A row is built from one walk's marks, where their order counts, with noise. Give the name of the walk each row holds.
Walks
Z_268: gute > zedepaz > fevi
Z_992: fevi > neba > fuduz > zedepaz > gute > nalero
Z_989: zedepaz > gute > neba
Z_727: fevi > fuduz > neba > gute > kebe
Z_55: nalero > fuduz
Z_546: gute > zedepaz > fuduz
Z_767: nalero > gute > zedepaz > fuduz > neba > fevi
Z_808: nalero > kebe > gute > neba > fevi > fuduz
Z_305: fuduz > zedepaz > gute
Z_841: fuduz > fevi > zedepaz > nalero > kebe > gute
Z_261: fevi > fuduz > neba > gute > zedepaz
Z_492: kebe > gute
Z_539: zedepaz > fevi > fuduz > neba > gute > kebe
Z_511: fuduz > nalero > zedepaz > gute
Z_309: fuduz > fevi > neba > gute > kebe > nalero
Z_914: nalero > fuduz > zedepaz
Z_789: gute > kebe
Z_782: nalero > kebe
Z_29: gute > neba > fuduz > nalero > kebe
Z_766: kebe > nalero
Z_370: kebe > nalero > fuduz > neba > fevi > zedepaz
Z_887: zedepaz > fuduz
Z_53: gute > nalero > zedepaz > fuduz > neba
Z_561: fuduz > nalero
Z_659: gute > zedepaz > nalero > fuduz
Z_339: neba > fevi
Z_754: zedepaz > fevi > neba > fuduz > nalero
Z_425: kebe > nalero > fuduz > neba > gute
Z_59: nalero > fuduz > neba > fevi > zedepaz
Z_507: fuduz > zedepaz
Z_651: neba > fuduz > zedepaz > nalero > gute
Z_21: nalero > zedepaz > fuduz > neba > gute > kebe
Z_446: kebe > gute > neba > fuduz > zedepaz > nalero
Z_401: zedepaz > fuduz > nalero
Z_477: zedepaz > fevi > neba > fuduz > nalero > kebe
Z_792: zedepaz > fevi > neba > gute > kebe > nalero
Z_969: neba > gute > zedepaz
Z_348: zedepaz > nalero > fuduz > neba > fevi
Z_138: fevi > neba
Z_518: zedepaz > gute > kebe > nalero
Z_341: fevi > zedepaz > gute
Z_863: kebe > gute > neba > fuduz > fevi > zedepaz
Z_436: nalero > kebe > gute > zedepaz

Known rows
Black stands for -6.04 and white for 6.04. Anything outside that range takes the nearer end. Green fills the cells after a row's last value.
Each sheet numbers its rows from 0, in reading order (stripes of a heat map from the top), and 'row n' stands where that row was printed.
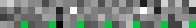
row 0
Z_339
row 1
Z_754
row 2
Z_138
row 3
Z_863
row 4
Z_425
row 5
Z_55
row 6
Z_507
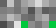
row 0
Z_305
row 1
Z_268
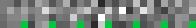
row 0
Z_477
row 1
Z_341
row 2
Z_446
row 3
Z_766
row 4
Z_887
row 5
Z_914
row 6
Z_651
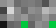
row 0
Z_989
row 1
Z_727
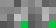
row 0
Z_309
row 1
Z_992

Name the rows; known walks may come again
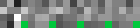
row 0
Z_766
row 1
Z_29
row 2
Z_59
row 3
Z_808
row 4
Z_539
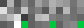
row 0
Z_492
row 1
Z_659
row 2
Z_348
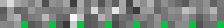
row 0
Z_268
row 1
Z_863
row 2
Z_561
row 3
Z_401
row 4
Z_914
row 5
Z_767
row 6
Z_727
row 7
Z_261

